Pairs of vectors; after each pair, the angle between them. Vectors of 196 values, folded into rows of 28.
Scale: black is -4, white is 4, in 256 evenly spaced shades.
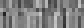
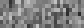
partly opposed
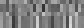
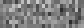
partly opposed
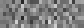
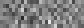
nearly parallel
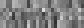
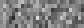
partly aligned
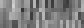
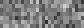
partly opposed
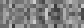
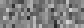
partly aligned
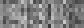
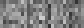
nearly parallel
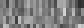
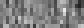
nearly parallel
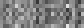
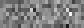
partly opposed
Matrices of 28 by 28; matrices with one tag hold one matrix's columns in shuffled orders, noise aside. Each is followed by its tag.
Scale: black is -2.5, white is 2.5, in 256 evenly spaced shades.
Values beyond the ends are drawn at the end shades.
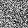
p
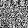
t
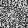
t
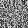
t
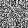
t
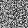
p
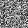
p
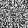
t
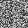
p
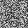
p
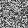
p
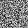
p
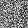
p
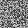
p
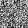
t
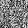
t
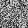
t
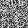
t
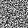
p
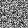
p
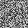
p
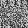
t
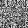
t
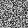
p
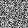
p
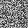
p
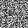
p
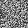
p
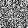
t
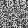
t
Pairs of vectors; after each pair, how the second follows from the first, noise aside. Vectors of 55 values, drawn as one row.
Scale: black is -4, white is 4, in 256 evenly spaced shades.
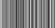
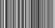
reversed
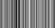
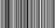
shuffled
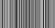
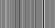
partly zeroed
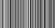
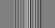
partly zeroed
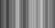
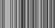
shuffled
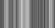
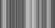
reversed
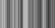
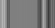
partly zeroed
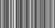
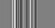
partly zeroed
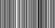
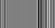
partly zeroed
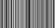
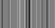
partly zeroed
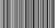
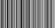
reversed
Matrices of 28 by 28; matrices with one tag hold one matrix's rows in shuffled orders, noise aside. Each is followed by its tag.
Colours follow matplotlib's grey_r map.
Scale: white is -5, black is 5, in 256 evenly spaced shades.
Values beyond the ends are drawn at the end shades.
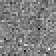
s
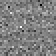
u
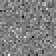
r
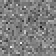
u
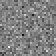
r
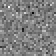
r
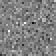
r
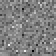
r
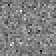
u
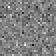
r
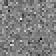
u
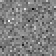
r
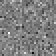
r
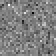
r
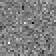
r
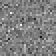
u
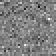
s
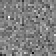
r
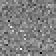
u
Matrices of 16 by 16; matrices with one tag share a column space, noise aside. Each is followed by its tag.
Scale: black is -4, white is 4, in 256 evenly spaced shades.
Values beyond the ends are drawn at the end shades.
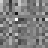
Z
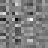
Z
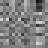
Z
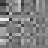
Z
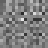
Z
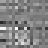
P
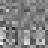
P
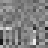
P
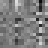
Z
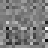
P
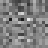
Z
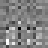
P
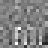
P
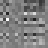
Z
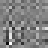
P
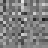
Z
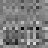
P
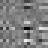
P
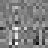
P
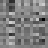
Z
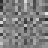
Z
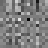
Z
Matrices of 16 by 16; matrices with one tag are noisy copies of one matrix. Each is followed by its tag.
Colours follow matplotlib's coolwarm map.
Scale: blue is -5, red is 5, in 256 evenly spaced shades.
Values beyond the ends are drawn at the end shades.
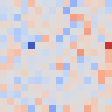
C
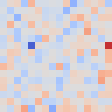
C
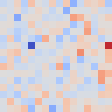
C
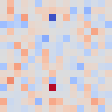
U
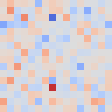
U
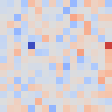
C
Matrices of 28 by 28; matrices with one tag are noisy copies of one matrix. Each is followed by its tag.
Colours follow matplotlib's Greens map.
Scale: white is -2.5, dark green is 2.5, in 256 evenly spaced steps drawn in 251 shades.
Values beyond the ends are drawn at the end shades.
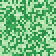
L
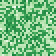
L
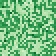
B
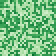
B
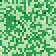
L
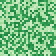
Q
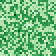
Q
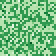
Q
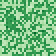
L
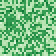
L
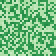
Q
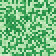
L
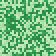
L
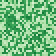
L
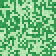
B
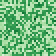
L
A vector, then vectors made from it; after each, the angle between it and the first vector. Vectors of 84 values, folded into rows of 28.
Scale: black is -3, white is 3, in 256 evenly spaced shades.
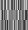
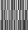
nearly parallel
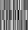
partly opposed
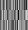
nearly opposite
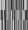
partly aligned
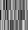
partly opposed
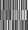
partly opposed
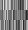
partly aligned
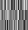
nearly parallel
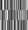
partly aligned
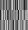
nearly opposite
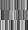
orthogonal
